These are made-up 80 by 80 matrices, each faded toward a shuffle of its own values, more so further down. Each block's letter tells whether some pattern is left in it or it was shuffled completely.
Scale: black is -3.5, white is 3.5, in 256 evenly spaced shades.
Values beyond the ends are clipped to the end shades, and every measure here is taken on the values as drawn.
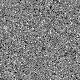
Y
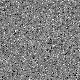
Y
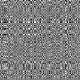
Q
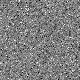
Y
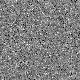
Y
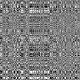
Q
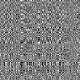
Q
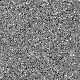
Y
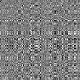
Q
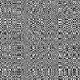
Q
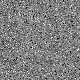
Y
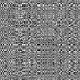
Q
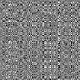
Q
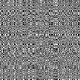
Q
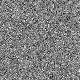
Y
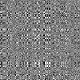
Q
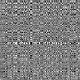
Q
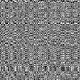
Q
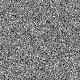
Y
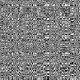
Q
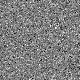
Y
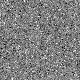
Y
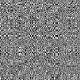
Q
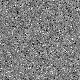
Y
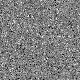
Y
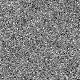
Y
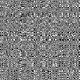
Q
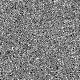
Y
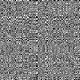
Q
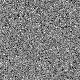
Y
